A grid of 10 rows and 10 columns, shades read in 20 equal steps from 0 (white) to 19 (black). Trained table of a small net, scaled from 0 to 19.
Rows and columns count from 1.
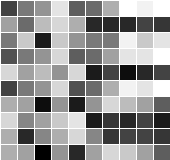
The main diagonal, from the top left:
14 11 17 3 3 11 3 16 14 12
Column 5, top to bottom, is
12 6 8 12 3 13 17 2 3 16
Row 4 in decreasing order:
13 12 11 10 8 7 3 2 2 0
